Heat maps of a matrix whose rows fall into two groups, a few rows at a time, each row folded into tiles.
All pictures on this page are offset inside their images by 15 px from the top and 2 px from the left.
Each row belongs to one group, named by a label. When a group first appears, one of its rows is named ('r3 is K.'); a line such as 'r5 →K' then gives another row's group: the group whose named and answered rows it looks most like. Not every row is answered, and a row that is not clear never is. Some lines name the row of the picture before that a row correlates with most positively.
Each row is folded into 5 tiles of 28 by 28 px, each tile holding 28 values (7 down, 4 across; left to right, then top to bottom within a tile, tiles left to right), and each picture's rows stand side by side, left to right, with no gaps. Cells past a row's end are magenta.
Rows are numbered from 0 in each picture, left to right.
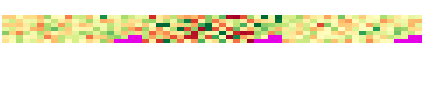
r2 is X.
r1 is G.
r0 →X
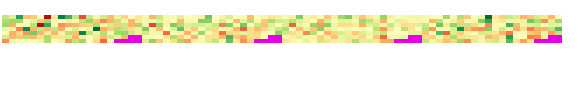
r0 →X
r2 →X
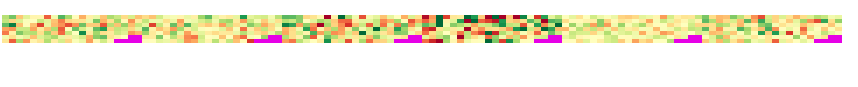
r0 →X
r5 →G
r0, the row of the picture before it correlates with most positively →0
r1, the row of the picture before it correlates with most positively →2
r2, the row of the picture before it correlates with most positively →0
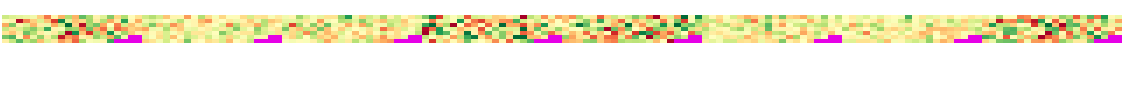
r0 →G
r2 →X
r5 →G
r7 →G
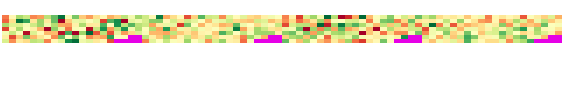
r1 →X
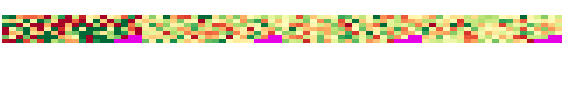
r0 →X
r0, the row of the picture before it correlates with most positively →3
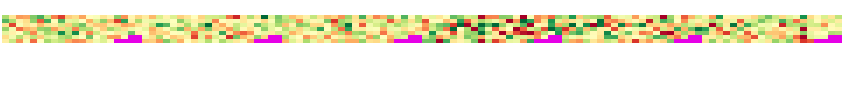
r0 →G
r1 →G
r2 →G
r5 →X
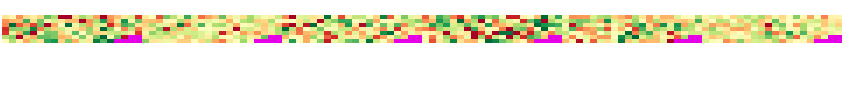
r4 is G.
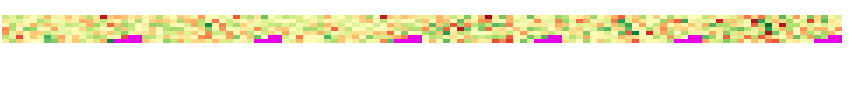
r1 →G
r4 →G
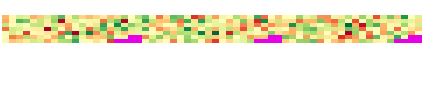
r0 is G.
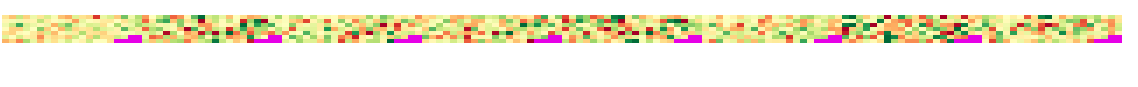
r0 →G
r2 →G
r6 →X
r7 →X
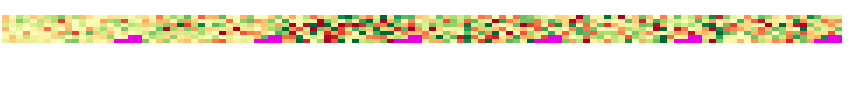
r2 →X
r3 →G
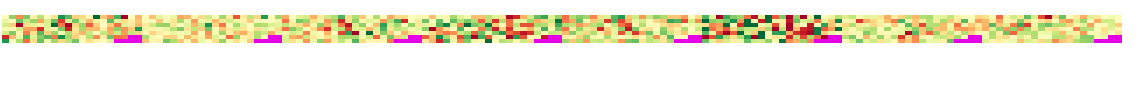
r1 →G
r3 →G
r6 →G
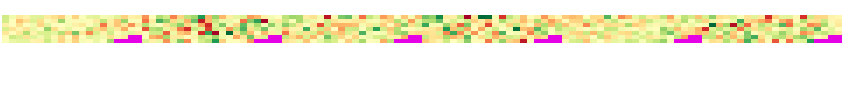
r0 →G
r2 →X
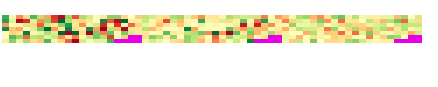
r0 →G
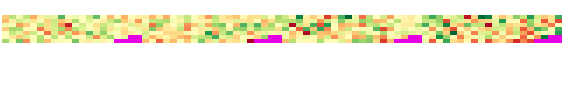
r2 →X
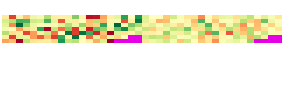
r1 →G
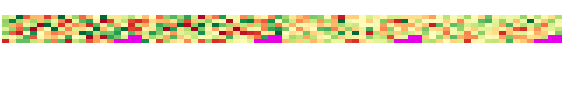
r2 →G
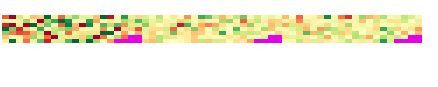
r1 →X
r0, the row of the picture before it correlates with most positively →3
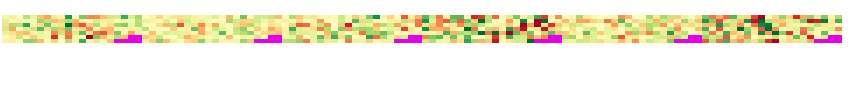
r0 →G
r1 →X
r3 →G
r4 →G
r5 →G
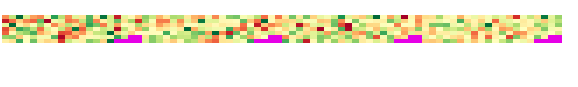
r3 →G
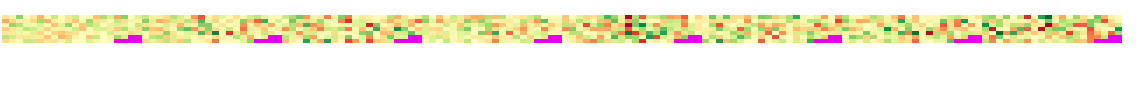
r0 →G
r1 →G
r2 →X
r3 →G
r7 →X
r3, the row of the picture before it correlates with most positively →1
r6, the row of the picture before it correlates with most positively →1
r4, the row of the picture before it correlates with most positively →2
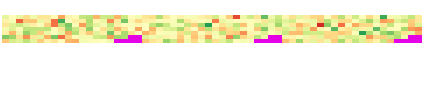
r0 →G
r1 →G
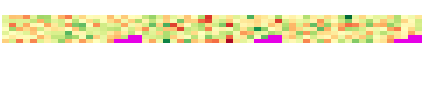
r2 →X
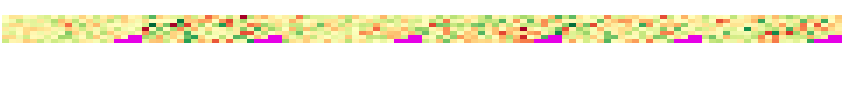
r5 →G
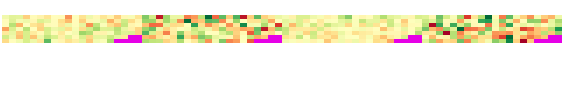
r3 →X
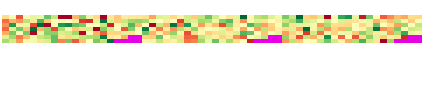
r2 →X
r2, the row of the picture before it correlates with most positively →3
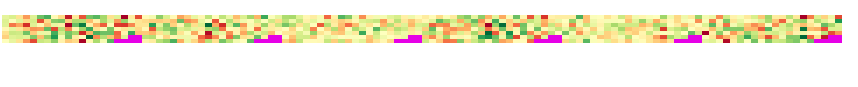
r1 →G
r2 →X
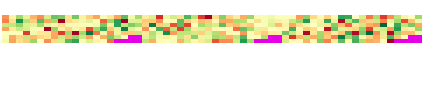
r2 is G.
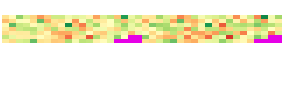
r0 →G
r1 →G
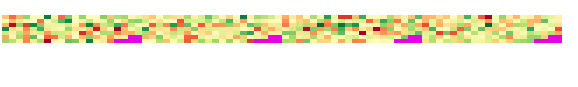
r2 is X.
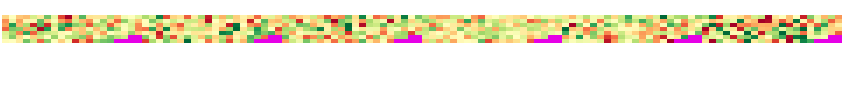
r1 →X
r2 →G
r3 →G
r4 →X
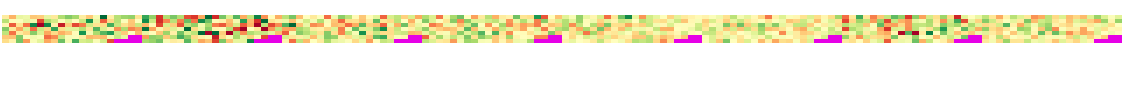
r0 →X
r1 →G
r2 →X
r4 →X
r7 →G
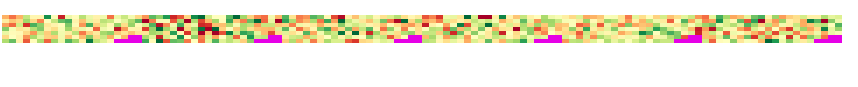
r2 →G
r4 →X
